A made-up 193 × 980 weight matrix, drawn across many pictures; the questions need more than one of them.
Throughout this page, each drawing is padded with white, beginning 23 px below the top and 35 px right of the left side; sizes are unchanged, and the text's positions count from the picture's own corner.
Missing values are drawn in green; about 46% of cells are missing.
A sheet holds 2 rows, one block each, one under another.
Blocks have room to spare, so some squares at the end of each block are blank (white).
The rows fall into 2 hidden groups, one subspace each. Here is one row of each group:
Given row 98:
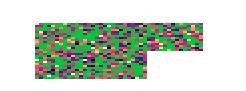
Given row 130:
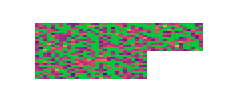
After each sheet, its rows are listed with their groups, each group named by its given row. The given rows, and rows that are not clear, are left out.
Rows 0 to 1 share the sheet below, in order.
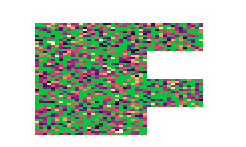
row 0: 98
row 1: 130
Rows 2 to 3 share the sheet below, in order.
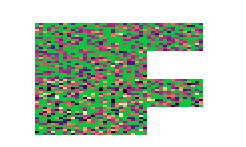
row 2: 130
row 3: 130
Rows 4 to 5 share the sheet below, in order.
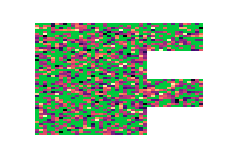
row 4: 98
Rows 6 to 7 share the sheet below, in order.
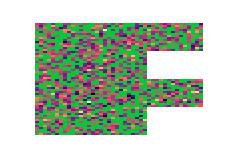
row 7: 130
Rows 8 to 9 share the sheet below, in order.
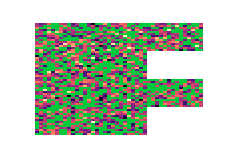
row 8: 130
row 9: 98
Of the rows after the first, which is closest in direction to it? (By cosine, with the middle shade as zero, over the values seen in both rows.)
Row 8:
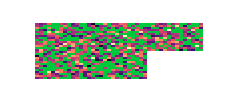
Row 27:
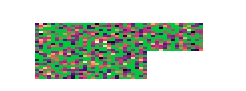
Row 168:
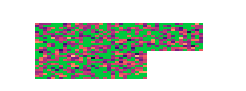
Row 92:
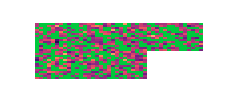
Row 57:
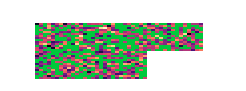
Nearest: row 57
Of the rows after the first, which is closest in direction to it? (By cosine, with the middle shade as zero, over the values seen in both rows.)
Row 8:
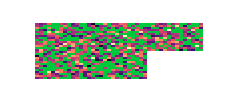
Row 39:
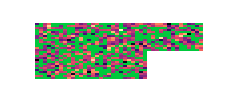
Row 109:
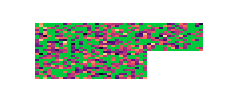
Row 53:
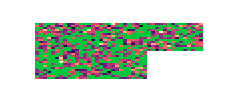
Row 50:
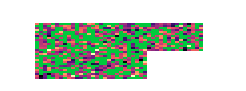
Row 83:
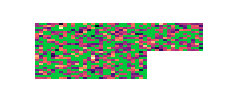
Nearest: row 39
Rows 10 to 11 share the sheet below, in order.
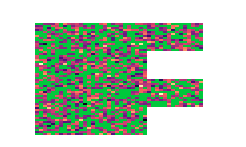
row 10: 98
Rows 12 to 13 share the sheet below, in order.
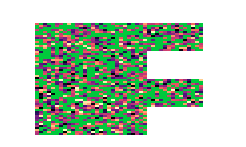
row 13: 98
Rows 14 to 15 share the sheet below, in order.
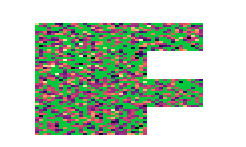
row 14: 130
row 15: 98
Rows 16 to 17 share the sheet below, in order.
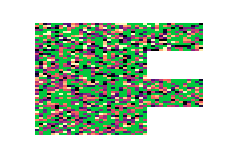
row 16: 98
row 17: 98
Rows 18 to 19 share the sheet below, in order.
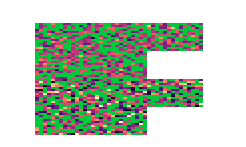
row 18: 130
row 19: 98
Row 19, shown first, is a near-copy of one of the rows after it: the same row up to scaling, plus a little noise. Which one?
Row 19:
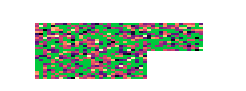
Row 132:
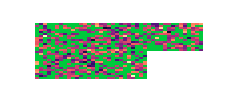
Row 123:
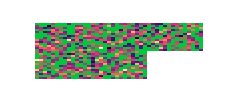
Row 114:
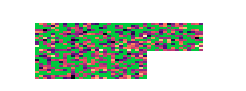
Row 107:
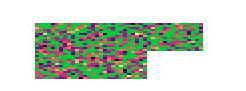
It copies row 114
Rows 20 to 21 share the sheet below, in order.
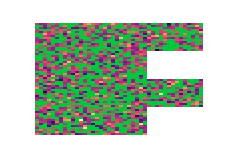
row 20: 98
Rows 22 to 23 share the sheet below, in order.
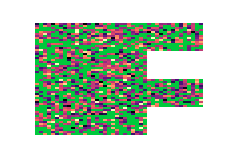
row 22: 98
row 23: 130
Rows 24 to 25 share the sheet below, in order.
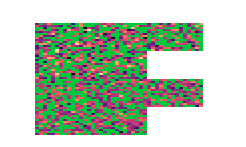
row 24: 98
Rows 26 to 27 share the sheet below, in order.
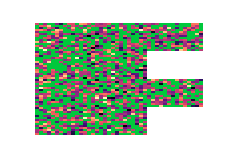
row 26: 98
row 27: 98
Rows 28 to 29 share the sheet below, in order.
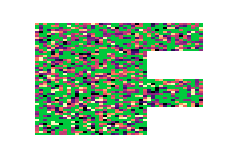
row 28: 98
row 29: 130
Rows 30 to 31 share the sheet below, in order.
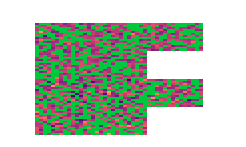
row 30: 98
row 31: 98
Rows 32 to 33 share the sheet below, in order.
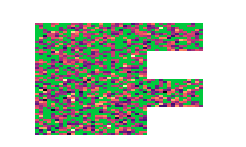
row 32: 130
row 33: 98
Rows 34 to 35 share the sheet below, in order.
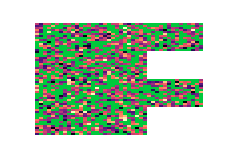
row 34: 130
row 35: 130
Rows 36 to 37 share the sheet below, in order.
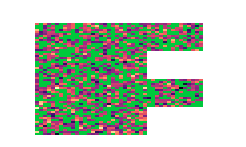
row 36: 98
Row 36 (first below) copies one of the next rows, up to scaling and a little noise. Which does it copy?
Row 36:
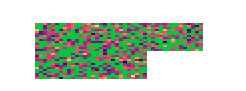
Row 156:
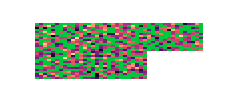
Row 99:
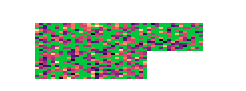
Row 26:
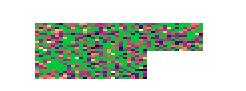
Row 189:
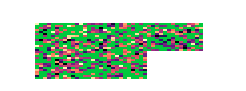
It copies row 99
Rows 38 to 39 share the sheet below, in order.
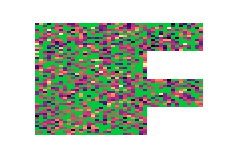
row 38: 130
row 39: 98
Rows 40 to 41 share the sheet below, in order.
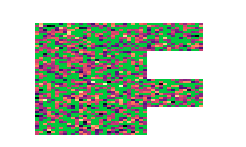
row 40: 130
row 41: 98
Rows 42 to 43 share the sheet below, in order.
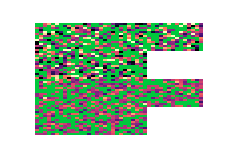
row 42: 130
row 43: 130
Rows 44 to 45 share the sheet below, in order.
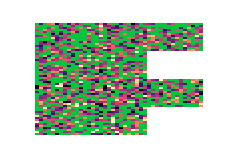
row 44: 130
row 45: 130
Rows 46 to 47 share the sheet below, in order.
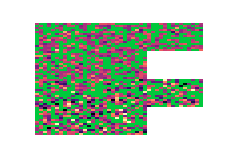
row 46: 130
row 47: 130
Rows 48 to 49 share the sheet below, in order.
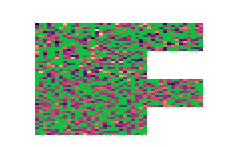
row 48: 130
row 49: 130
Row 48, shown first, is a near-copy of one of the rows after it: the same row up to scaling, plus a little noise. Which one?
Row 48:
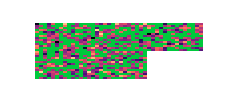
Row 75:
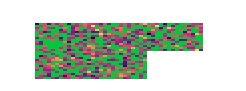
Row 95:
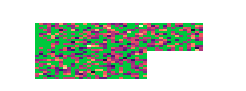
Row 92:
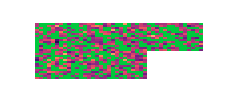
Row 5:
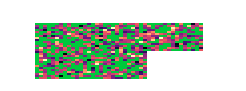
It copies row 75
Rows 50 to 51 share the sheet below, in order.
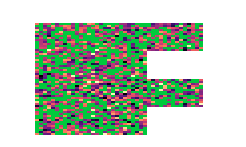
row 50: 98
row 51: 98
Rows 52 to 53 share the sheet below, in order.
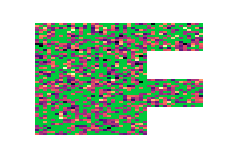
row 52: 130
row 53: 98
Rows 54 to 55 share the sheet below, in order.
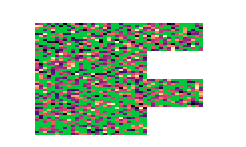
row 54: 98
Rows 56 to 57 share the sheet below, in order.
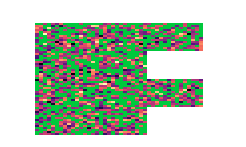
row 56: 98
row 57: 98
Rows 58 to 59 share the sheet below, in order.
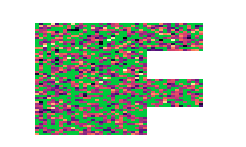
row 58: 98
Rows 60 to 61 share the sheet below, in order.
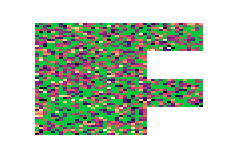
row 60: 98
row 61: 98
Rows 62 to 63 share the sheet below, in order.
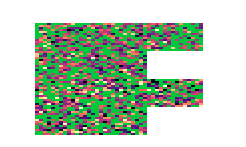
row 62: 98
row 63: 130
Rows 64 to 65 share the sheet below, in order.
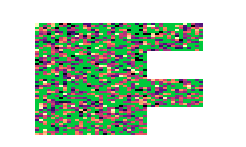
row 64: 130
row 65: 98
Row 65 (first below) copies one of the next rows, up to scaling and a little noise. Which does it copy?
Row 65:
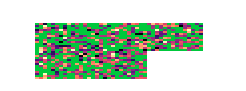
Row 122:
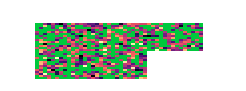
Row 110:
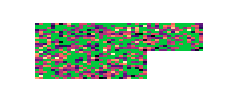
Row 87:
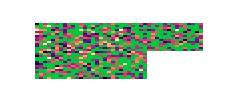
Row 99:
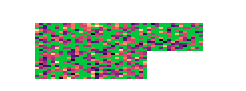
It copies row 110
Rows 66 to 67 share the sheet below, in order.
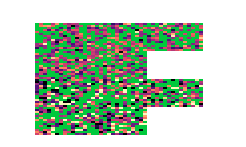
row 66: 130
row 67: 130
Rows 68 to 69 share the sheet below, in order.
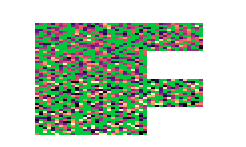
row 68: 98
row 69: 130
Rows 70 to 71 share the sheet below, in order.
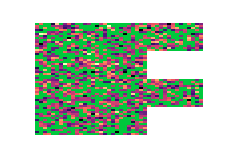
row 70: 98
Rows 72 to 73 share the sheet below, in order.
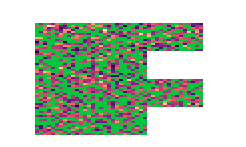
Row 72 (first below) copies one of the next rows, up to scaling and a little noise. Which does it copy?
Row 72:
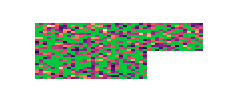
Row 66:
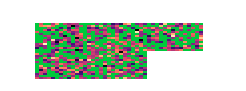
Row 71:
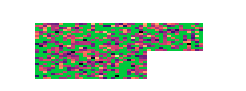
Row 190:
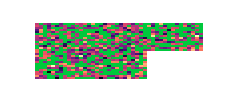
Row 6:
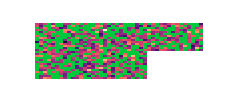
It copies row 6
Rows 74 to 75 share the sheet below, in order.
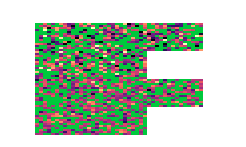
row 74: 130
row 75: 130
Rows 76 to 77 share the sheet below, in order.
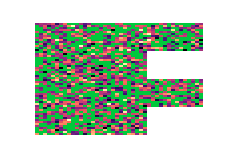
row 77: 98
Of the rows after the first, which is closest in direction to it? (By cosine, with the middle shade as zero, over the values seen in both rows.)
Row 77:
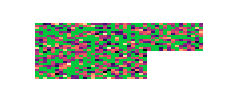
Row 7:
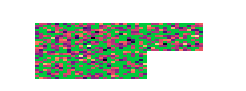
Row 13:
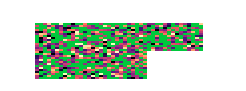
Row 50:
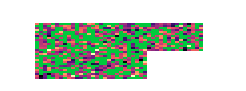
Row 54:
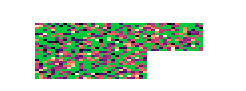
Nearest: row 54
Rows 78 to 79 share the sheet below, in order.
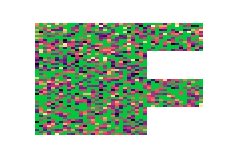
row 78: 130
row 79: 130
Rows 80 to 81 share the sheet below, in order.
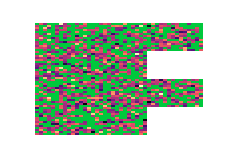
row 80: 130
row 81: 130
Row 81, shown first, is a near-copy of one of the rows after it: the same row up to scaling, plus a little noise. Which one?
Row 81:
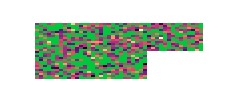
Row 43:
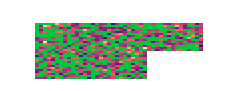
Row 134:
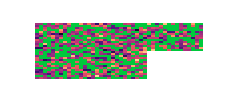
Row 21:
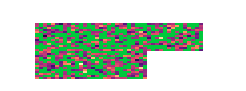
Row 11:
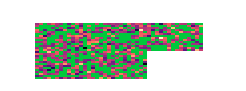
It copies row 11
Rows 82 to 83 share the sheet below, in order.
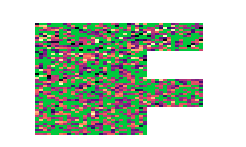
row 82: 98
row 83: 98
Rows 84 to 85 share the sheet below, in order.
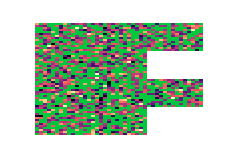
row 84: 98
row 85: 98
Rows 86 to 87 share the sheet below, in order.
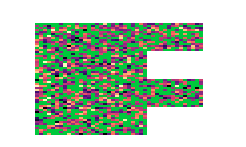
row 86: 98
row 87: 98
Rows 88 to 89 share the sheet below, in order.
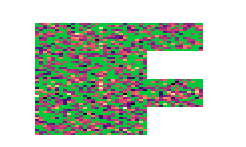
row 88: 98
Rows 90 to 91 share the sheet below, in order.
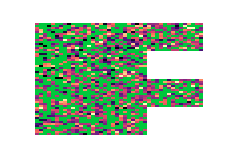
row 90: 130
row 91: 130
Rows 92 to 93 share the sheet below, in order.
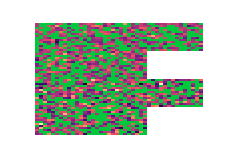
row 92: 130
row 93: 98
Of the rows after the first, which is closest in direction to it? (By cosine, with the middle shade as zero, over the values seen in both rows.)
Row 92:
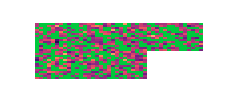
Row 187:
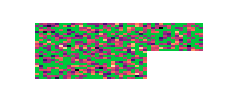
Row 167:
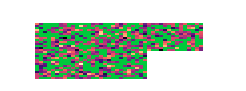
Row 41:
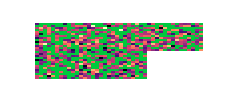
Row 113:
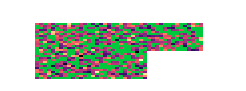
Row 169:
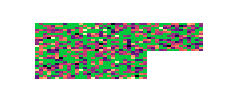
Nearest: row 167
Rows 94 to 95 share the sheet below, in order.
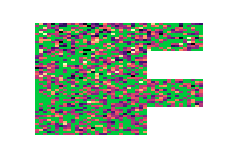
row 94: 98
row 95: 130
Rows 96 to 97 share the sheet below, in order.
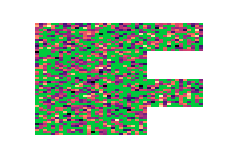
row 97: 98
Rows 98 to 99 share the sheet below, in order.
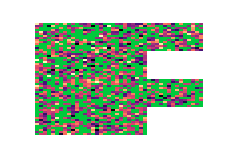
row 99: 98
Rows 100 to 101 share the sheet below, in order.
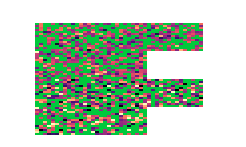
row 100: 130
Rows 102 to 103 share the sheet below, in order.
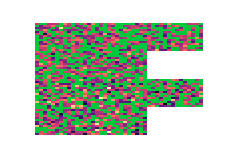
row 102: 98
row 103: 98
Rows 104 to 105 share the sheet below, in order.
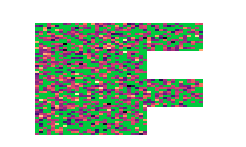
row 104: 130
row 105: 98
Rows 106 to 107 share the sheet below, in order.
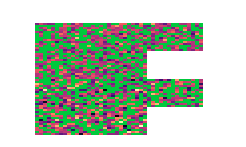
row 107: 98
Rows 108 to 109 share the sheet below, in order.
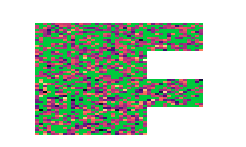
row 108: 130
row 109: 98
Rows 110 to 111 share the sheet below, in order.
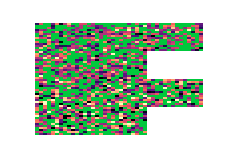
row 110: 98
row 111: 130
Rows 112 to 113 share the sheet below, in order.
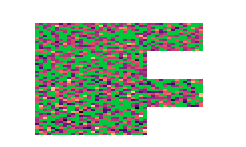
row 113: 130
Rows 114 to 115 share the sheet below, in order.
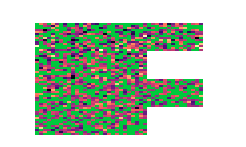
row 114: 98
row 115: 130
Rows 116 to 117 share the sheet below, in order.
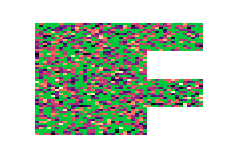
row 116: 98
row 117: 130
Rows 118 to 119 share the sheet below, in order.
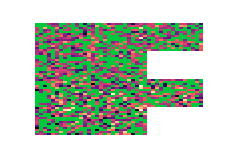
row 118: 98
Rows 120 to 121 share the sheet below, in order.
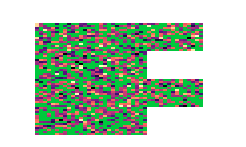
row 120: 130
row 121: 130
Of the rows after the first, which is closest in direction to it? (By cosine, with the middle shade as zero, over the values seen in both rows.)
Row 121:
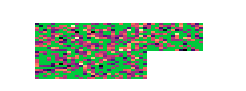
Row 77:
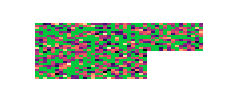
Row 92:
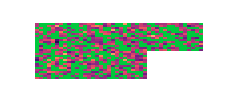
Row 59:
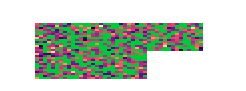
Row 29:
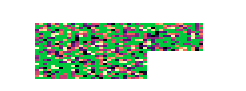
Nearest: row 59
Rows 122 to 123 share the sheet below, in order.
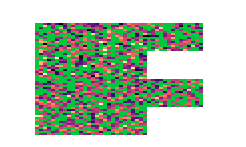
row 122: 98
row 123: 98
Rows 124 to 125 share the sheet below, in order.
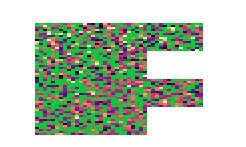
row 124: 130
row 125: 130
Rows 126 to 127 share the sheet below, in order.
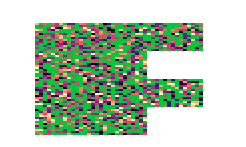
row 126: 98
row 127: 130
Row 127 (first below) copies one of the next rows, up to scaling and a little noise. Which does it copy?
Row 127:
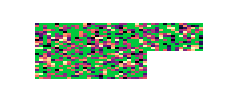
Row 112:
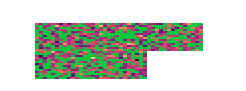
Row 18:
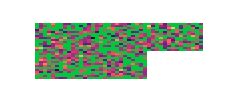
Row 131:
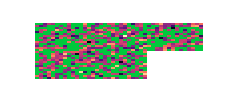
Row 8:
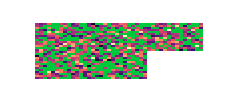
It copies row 18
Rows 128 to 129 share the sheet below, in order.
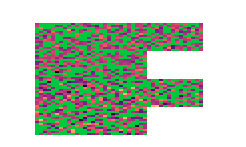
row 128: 98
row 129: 98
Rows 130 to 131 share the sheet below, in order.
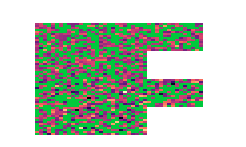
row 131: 130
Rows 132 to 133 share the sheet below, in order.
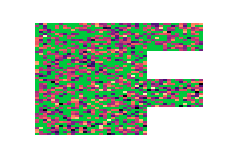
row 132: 98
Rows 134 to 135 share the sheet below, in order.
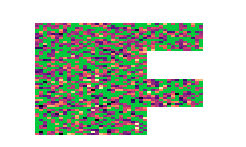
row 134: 130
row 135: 98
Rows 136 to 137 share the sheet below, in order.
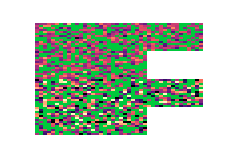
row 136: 130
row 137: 130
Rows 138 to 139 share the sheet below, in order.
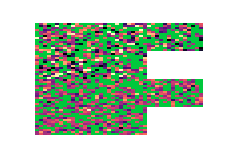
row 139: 98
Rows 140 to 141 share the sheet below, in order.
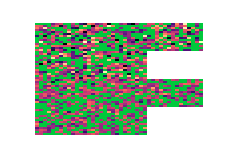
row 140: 98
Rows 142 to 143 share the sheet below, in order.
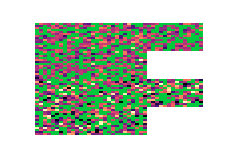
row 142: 98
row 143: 130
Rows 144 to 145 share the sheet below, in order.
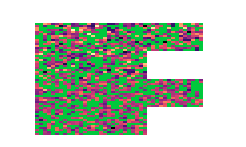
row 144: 98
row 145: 98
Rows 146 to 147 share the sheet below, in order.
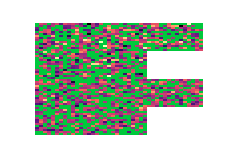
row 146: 98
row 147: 130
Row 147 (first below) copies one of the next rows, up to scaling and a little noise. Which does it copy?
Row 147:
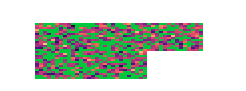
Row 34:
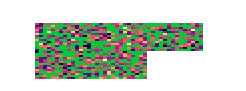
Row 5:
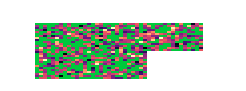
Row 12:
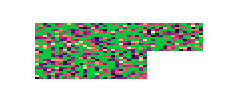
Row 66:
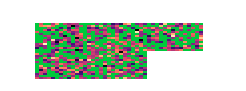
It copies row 66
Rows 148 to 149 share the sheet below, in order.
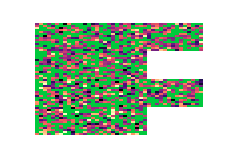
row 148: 98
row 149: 98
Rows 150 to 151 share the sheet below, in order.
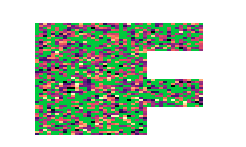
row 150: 130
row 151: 98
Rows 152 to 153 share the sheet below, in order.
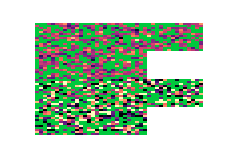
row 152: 98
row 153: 130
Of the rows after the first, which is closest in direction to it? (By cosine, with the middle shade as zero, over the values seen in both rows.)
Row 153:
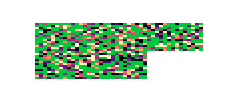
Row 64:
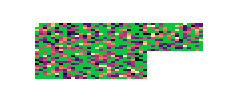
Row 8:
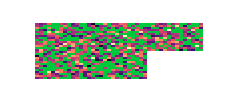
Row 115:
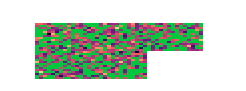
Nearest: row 8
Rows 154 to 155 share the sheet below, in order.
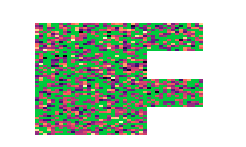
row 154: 98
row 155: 98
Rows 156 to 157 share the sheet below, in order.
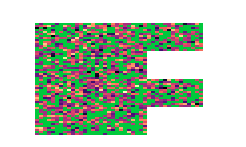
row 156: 98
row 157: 130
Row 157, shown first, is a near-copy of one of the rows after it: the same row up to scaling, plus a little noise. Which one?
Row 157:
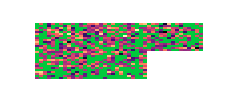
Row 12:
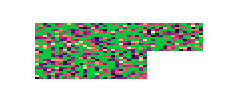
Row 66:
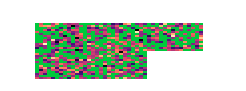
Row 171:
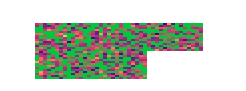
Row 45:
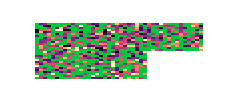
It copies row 171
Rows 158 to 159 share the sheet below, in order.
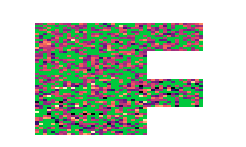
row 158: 98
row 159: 130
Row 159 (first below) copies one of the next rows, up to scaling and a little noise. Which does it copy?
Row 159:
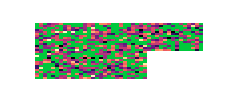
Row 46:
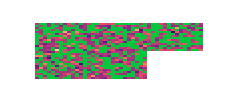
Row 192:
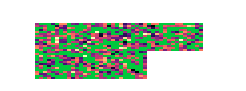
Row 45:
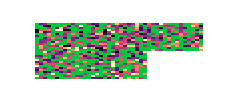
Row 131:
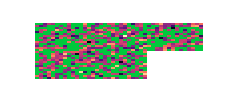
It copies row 46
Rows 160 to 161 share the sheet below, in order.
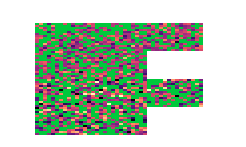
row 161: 130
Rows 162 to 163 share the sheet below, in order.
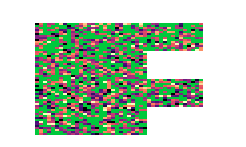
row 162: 130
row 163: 130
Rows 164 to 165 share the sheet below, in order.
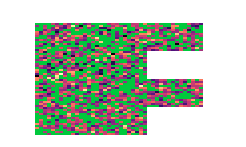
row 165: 98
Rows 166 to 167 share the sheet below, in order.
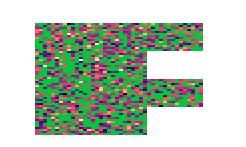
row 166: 130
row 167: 130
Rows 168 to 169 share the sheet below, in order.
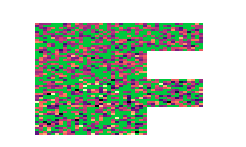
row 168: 130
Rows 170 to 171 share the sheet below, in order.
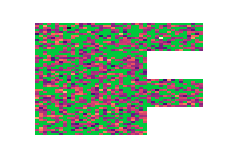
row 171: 130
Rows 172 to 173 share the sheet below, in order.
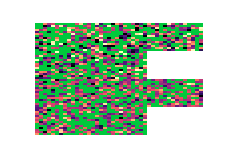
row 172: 98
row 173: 130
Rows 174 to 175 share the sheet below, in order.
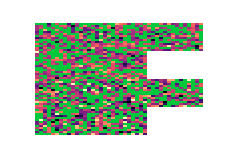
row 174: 130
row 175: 98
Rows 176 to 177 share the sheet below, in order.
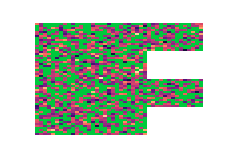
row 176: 98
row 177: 130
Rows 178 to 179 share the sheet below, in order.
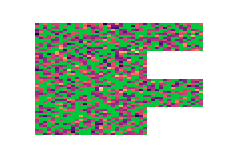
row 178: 130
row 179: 130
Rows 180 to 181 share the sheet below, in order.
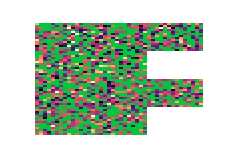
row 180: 130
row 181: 98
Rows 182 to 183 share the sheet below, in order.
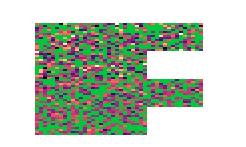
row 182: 130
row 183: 130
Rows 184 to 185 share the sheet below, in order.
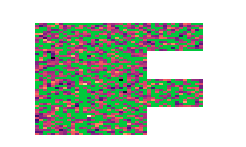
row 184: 98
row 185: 130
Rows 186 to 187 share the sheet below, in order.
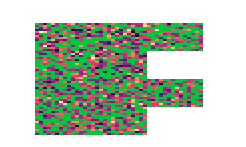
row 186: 98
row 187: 130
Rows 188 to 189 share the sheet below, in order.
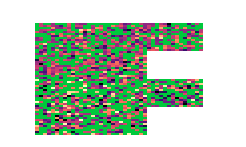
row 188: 98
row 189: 98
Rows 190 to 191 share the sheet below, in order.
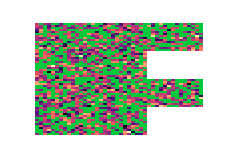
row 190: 130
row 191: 98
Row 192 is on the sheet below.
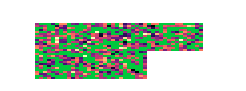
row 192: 130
